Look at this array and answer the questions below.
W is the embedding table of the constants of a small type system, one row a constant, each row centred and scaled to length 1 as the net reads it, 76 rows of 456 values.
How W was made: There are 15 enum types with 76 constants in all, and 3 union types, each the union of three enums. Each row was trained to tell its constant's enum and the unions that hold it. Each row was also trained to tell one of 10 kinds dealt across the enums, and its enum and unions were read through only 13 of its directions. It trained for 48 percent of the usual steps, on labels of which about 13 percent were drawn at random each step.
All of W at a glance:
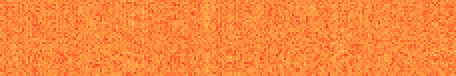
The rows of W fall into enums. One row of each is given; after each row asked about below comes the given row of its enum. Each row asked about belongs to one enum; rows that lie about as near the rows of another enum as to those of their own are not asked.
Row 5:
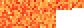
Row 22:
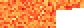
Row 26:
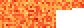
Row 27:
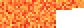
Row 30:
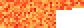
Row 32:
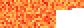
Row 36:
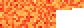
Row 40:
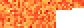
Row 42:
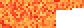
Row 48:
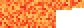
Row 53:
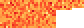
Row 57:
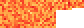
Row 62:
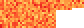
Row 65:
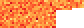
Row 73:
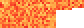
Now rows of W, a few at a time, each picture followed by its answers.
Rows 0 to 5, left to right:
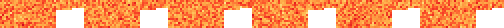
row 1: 40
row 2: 36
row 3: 26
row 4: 53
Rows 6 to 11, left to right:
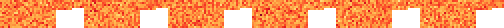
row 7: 30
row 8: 53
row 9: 5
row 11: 30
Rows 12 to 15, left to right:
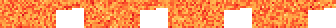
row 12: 5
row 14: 40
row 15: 5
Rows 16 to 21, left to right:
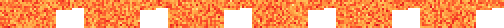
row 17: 53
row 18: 73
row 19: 53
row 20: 40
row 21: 40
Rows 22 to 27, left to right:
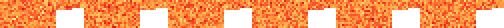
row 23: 48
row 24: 57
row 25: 40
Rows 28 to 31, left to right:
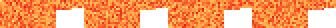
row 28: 48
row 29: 57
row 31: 48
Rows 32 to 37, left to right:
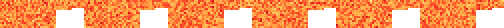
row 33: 73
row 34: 53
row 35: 36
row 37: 73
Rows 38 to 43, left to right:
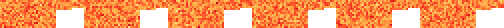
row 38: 48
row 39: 26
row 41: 48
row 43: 73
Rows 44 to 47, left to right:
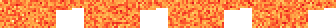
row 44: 30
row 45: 48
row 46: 62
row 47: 57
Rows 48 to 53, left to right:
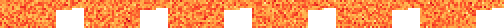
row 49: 36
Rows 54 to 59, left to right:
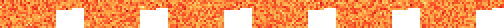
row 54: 5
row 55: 26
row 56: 73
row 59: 73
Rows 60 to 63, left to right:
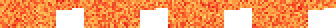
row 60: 53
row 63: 48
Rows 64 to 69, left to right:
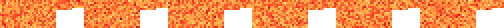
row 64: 40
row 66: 62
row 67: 30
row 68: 26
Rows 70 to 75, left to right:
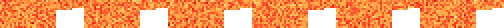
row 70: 40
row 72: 36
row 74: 73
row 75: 36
